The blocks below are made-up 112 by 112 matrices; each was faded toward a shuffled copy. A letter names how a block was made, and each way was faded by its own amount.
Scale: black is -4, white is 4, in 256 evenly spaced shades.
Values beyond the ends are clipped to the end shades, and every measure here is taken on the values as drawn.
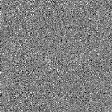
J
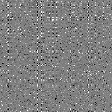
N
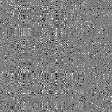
N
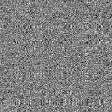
J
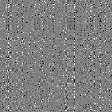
N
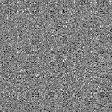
J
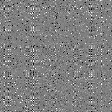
N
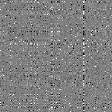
N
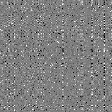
N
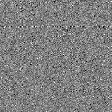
J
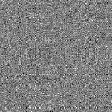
J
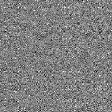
J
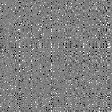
N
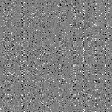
N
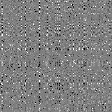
N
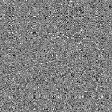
J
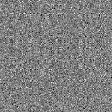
J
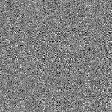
J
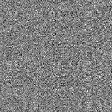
J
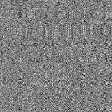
J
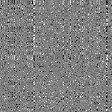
N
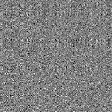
J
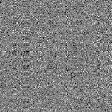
J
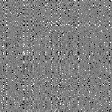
N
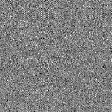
J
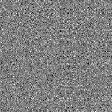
J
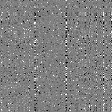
N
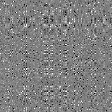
N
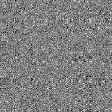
J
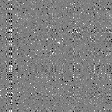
N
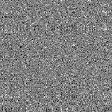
J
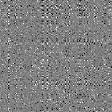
N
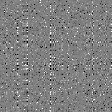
N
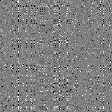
N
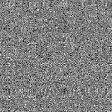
J
